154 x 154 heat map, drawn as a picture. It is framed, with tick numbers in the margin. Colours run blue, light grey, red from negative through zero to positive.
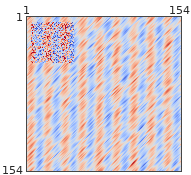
Slope: none. Roughest part: top left. Histogram: bell-shaped. Odd patch: rougher, in the top left. Stripes: upright, repeating 9 times.
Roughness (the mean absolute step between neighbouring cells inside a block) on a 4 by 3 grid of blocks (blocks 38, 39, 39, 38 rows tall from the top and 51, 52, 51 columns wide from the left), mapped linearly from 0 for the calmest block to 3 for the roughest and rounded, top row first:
3 0 0 / 1 0 0 / 0 0 0 / 0 0 0
